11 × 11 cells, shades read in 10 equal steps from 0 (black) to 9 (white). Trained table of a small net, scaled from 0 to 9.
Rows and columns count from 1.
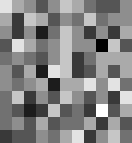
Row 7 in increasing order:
1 4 4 5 5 5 6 6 6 8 8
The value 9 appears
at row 9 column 9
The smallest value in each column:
2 2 1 1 1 3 2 2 0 2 3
